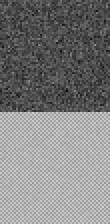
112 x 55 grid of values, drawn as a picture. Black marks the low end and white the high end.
The table splits into 2 rows of 1 panel. Panel 1,1: low, fine-grained. Panel 2,1: high, checkered.
